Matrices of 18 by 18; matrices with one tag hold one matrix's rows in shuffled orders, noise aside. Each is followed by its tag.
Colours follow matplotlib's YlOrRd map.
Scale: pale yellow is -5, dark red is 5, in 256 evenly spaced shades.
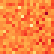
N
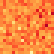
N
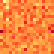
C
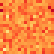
C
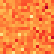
N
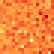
N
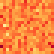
C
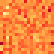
C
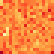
C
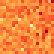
N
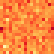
C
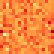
C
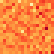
N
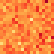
N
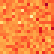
N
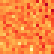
N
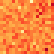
N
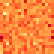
C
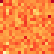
C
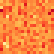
C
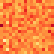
C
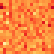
C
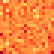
C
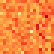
N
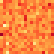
C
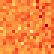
N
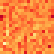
C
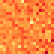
N
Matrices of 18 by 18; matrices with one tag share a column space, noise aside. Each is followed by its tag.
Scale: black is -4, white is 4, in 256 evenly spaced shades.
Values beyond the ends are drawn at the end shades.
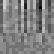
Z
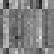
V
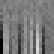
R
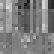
Z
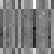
V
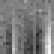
R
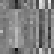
V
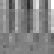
Z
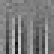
R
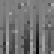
R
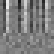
Z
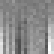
R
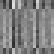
V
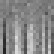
R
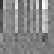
Z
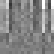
Z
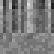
Z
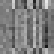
V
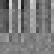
Z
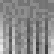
R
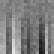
R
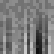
R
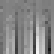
R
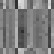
V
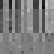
Z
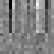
Z
